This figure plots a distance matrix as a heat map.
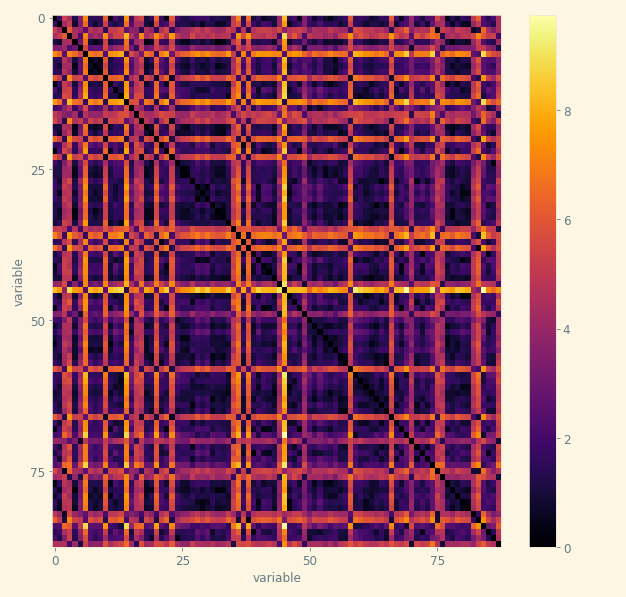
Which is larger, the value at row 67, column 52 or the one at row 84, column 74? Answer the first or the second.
the first
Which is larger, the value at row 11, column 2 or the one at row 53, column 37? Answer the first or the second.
the first
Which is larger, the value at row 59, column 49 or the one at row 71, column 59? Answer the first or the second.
the first
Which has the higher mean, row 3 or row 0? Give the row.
3
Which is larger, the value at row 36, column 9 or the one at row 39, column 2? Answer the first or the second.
the first
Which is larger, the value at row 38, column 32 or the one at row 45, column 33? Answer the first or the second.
the second
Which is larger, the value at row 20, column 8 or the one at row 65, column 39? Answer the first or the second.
the first
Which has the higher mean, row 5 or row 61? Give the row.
5
